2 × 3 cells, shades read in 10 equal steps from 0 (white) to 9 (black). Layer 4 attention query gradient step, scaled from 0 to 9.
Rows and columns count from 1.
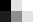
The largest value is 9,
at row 1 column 1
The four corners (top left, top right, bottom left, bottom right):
9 0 8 1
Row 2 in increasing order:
1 4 8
